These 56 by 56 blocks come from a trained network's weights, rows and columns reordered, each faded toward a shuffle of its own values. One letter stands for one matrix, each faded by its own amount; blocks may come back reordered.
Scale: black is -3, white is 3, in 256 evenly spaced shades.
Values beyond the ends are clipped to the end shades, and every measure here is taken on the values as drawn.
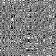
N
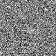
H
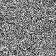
H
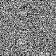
H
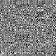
N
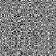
N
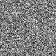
H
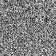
H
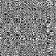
N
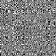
N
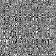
N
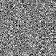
H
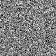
H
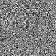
H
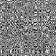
N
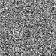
H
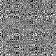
N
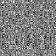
N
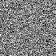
H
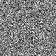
H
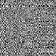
N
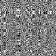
N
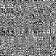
N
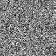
H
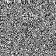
H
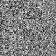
H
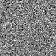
H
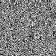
H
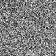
H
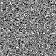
H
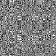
N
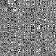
N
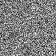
H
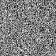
H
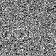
H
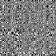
N
